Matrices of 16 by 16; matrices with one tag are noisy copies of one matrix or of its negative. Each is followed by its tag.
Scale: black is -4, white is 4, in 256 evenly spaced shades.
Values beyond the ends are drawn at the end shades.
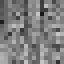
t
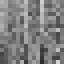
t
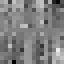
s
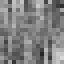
s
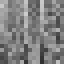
t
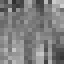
s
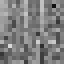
t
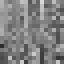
t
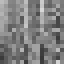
t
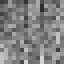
t
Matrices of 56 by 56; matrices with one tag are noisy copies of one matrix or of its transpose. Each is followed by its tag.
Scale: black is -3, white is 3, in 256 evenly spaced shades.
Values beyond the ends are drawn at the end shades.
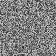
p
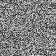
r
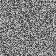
p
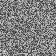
p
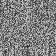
r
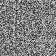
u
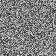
p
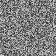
p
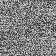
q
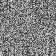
r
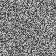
p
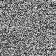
r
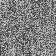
q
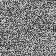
q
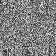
r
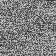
q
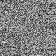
r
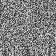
r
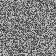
p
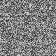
u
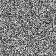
p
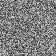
p
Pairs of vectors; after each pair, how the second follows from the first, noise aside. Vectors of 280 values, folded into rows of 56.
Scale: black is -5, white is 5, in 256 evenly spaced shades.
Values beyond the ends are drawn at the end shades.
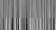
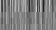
reversed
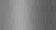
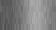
reversed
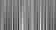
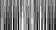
scaled up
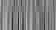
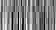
scaled up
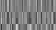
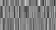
reversed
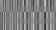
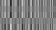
reversed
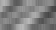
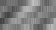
reversed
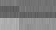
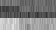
scaled up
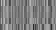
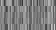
reversed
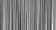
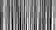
scaled up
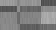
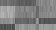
reversed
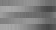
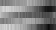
scaled up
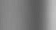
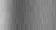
reversed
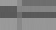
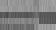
reversed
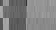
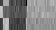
scaled up
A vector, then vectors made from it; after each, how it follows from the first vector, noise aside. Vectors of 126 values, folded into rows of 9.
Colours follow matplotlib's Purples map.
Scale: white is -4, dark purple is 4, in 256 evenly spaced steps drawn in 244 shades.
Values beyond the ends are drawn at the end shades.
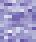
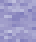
shrunk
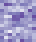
copied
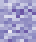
sign-scrambled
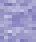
shrunk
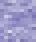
shrunk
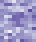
copied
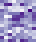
scaled up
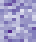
sign-scrambled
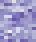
copied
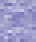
shrunk
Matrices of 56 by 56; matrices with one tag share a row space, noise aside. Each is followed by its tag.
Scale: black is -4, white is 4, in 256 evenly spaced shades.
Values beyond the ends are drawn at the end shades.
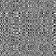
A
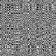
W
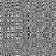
W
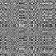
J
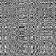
J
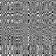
W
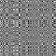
A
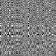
W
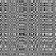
J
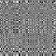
A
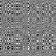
W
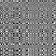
A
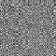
A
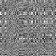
J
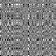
W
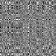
W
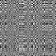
J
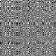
W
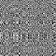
A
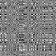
J
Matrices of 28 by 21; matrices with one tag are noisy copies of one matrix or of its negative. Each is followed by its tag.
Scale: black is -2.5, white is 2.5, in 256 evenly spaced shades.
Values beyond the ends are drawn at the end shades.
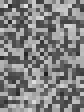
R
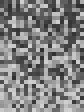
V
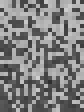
V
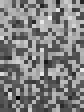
V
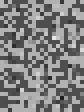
R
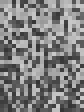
V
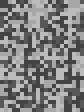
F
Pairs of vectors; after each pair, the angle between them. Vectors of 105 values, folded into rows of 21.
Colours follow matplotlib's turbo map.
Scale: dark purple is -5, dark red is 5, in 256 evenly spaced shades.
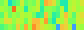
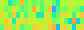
partly aligned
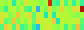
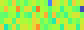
nearly opposite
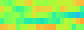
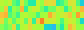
partly opposed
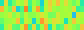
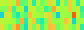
partly opposed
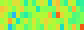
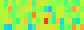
partly aligned
